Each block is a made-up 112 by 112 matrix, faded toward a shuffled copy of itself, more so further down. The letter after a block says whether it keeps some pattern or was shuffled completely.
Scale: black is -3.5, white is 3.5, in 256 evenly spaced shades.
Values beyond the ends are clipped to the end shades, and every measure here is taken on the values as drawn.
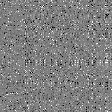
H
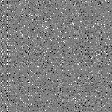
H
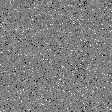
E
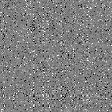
H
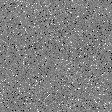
E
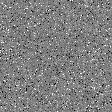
E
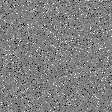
E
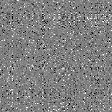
H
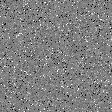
E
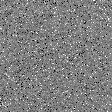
E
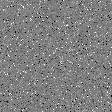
E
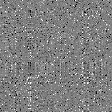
H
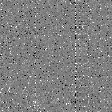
H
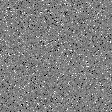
E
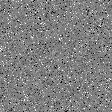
E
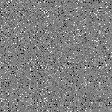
H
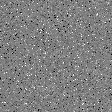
E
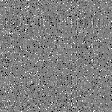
H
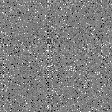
H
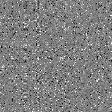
H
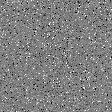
E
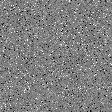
E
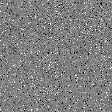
H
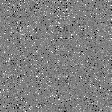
H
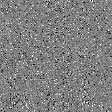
H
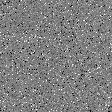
E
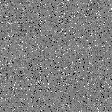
H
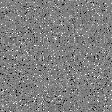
H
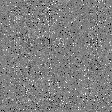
H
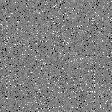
H
